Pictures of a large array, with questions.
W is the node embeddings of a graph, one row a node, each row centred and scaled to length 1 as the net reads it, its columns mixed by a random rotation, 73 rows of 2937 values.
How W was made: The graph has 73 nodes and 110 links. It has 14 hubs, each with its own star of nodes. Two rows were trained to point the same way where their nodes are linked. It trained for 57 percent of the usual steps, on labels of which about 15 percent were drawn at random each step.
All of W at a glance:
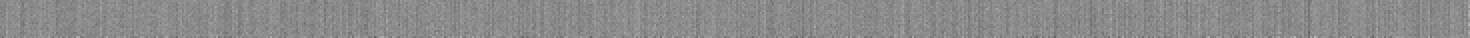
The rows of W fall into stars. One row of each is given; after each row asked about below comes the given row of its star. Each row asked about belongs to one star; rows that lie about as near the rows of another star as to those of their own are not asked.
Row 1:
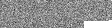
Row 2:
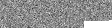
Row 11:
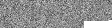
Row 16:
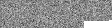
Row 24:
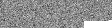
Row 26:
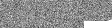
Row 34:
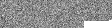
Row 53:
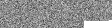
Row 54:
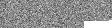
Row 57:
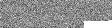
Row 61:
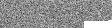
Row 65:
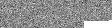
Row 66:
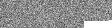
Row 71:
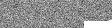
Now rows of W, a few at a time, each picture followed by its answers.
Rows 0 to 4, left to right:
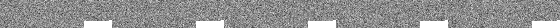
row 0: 71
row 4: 11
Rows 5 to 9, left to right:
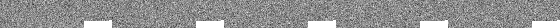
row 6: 66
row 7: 57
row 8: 2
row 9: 66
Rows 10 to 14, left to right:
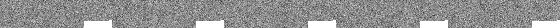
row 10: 53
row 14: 57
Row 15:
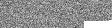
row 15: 16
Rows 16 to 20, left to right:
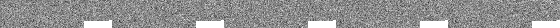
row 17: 61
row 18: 66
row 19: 65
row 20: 61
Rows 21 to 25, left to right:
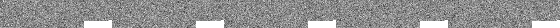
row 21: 24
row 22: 16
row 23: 34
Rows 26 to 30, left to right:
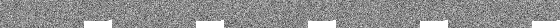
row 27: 34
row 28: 65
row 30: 71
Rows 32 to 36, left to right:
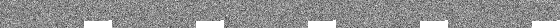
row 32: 66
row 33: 24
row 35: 66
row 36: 57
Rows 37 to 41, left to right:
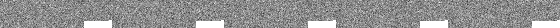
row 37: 24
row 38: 16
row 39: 26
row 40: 54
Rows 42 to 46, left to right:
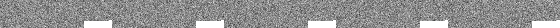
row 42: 24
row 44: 11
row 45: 2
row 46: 1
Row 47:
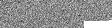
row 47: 1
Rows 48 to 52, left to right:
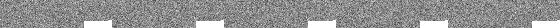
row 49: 53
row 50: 53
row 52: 24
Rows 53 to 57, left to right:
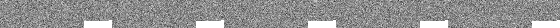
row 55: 71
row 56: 71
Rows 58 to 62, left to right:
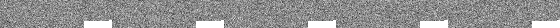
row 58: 34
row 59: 16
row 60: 2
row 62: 53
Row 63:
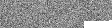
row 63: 34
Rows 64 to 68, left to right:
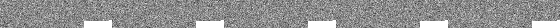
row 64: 65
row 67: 2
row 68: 34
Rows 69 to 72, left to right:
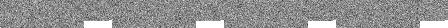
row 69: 11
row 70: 1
